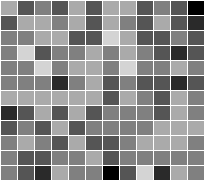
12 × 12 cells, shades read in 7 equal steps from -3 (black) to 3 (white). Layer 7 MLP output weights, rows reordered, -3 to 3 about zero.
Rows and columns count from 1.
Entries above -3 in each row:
11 12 12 12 12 12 12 12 12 12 12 11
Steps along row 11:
down same up same up down up same same same same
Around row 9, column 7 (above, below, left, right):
0 -1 0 0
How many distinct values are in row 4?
5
